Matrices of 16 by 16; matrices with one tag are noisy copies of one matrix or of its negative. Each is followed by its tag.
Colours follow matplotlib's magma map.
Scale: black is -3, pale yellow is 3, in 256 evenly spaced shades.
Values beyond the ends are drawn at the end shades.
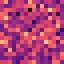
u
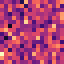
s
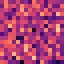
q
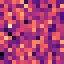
s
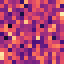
s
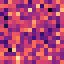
u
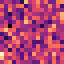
s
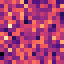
s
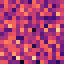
q
